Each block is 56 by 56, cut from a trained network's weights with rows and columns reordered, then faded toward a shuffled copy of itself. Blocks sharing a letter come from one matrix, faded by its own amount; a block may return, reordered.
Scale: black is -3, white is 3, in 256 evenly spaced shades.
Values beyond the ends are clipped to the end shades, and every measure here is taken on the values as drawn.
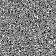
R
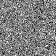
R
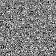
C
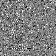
R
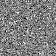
C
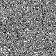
C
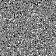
R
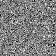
R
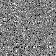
R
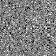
R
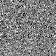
C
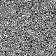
R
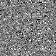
R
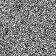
C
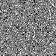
R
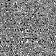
R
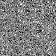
R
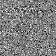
C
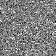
C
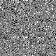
R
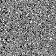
R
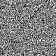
C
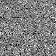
C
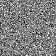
C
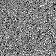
R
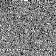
C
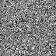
C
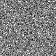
C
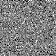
R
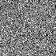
C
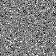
R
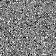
R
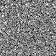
C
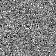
C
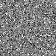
C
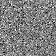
R
